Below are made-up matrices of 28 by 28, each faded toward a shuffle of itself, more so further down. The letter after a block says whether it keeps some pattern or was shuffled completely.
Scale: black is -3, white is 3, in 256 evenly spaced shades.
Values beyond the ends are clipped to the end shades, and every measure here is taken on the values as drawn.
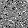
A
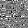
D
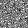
A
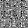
D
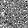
A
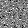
A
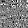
D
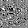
D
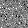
A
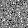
A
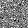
A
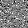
A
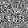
D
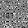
D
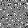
D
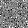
A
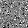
A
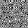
D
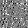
D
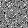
A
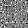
D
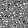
A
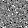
A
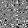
D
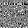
D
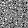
A
